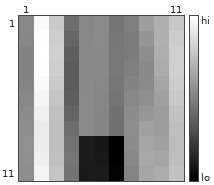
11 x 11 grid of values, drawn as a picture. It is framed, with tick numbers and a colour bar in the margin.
In the bottom middle lies a patch that is lower than the rest. The ninth with the lowest average is the bottom middle. The grain runs up and down.
